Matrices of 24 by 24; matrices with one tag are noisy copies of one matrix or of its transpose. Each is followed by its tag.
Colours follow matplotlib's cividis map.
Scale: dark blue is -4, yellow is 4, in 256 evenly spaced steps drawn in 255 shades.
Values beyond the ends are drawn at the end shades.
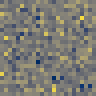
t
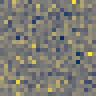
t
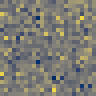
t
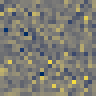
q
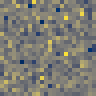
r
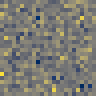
t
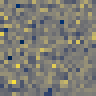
r
